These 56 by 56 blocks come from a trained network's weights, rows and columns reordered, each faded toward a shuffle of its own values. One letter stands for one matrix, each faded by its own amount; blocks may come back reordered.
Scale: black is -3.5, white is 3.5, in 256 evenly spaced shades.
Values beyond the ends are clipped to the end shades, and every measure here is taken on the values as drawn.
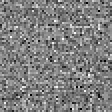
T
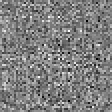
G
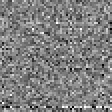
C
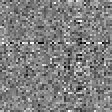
C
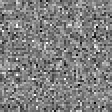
T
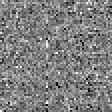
T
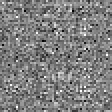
T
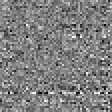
C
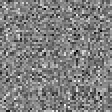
G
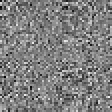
G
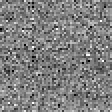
T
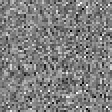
G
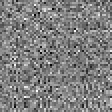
G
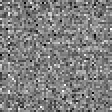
T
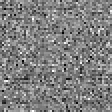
T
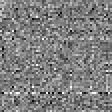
C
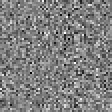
G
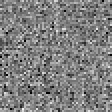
T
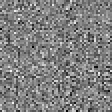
G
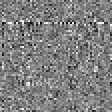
C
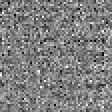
T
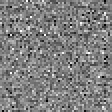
T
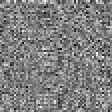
G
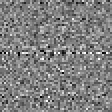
C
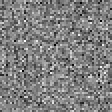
G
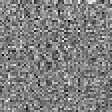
G
